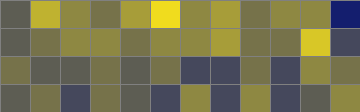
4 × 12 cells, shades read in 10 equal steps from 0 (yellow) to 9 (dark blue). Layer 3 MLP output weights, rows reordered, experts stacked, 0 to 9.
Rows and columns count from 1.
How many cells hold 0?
1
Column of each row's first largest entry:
12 12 7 3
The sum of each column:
23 18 21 19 20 16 19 20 19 23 15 25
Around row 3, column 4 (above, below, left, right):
4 5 6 6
